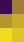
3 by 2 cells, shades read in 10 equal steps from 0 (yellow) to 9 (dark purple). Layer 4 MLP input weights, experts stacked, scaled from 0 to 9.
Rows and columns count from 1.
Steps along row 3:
up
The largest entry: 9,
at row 1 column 1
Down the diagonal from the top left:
9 2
